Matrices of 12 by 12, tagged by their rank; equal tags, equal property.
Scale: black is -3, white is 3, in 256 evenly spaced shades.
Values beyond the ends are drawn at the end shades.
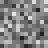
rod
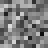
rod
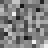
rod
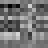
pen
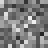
rod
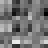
pen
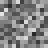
rod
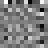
pen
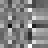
pen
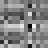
pen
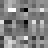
pen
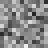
rod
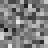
rod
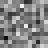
rod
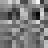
pen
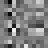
pen
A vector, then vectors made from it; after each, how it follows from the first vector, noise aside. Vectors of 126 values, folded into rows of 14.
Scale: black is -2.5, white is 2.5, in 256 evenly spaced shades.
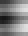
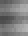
shrunk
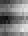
copied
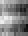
negated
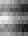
negated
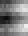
copied
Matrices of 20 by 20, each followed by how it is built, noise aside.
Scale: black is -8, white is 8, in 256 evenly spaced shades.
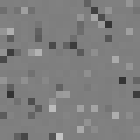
sparse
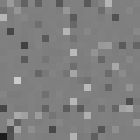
sparse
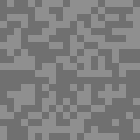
noise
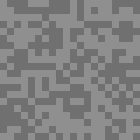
noise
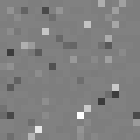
sparse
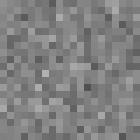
noise
